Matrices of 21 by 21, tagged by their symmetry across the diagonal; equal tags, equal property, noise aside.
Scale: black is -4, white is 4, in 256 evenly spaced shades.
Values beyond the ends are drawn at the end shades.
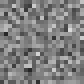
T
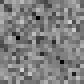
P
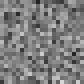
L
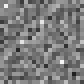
P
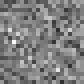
L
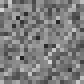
P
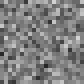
T
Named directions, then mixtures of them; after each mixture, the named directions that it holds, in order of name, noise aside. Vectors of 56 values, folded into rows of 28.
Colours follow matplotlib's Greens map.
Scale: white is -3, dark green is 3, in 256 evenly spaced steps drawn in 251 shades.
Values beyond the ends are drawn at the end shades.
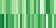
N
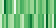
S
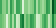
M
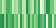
N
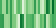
M, N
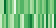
S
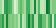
N, S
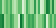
M, N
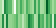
N, S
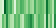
S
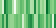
N, S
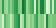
M, N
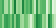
M, S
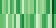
M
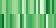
M, N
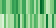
N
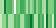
S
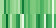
M, S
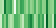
S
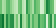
N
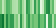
N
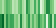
N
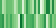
M, N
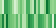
N, S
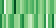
S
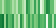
N
